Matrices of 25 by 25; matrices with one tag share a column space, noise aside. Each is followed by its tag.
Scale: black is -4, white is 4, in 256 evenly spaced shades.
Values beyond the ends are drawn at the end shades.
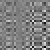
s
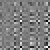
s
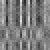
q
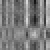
q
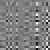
s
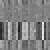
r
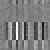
r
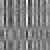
q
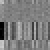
r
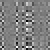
s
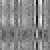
q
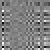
s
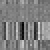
r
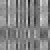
q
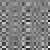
s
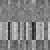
r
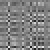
s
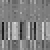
r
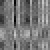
q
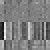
r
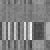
r
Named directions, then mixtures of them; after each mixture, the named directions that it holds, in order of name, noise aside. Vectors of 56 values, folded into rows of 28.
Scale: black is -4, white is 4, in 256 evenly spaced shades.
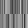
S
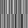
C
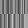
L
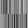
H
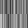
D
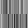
H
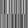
C, L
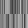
S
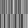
C, L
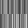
H, L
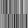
H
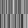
C, L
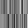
H, S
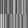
C, D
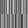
C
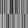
D, S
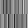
H, L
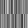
C, S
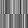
S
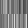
H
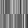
S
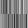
H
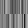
S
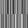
C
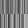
L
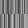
L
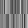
S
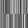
S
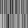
D, S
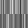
D, S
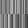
L, S
